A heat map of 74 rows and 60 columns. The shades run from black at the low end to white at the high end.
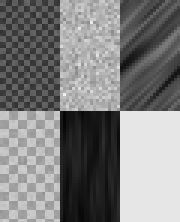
It is made of 2 by 3 panels. Panel 1,1: low, checkered. Panel 1,2: high, fine-grained. Panel 1,3: low, slanting up to the right. Panel 2,1: high, checkered. Panel 2,2: very low, streaked downward, faint in contrast. Panel 2,3: very high, flat.
